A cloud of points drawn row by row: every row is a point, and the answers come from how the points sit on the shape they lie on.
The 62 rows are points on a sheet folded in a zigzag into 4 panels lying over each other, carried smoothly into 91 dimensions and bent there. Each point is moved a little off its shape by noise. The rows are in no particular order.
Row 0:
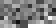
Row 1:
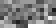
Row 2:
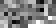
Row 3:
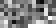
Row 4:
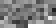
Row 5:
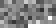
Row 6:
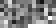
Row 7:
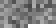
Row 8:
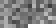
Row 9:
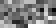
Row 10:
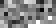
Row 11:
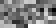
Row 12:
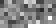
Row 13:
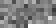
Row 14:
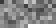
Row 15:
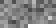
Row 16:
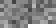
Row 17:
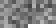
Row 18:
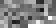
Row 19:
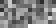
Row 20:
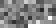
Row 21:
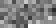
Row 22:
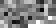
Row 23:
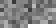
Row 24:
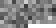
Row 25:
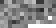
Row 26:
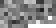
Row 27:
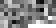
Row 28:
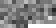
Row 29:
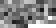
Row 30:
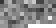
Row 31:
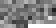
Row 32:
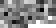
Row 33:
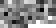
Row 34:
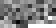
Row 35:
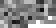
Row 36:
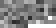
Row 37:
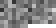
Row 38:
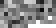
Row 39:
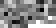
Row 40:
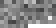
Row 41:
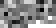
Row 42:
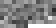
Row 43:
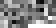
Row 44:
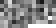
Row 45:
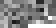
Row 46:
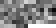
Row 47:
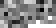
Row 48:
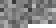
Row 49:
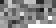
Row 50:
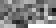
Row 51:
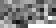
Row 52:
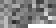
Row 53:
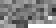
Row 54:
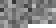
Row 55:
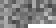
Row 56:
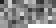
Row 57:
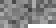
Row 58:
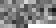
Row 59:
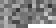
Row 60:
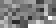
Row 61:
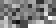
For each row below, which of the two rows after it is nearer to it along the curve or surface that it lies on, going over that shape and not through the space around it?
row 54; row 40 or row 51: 40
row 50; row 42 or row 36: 42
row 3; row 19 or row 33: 19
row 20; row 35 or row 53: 53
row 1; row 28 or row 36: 28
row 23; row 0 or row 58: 0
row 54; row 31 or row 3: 3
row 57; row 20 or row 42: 20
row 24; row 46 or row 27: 46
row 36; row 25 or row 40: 40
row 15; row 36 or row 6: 36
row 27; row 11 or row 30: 30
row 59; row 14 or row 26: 14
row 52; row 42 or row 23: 23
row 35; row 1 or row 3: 3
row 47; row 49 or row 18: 49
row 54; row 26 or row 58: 26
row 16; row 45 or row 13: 45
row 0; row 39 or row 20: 20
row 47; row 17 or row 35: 35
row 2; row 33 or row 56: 33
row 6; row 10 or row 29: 10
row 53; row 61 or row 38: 61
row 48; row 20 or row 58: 20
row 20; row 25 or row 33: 25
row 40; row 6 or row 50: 50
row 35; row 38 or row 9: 38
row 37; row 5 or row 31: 5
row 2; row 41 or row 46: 41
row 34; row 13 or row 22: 13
